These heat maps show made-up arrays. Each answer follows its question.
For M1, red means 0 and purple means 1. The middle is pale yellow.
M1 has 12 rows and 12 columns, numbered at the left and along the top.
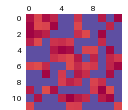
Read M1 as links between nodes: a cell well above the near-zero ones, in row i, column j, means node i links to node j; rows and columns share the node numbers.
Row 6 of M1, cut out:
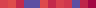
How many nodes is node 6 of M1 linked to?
3
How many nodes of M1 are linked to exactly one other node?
0
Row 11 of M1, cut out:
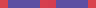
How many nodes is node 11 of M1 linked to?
8
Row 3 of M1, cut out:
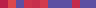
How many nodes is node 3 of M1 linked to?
6
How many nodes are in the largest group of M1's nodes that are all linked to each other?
5
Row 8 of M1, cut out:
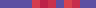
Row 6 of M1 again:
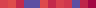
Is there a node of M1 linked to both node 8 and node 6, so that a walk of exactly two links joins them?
yes
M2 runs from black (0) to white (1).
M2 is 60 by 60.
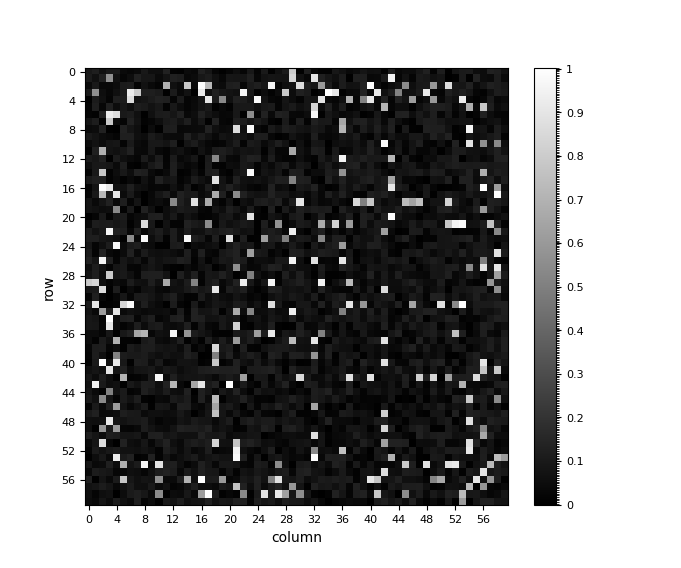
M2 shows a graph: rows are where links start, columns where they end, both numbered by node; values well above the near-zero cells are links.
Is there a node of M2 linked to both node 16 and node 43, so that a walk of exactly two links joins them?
no
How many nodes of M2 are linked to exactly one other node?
5
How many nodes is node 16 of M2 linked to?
5
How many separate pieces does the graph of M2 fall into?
4
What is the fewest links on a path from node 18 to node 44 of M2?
5
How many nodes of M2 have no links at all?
3
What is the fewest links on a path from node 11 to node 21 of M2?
3
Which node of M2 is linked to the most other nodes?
node 56
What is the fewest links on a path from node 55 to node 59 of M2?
5
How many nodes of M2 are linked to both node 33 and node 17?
3
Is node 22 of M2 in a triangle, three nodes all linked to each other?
no
